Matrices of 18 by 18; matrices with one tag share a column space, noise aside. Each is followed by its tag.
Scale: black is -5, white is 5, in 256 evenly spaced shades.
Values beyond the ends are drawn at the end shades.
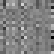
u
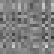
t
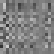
t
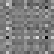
u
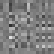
t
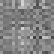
u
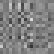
t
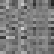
u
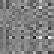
u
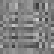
t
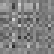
t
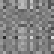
u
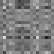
u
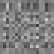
t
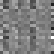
u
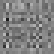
t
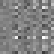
u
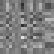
t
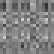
t
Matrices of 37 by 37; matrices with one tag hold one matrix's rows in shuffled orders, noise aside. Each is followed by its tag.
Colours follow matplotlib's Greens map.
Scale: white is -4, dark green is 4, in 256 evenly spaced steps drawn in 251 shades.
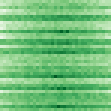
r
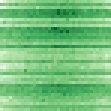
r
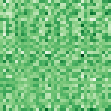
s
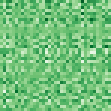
s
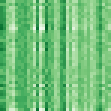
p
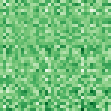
s
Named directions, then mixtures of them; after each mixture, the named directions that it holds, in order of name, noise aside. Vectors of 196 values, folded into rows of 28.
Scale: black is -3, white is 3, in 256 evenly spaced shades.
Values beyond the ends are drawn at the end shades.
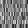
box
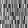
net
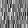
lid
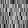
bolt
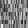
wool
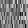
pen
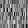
box, lid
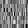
box, lid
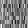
net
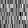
bolt, pen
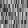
wool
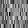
bolt, wool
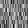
bolt, lid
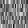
pen, wool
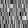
bolt, pen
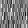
lid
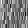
lid, net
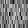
bolt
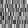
box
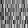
box, net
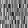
net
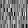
box, lid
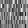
lid, pen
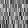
bolt, lid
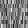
lid, wool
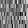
pen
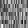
wool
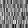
box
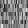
wool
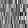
pen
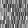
lid, net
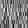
bolt, lid
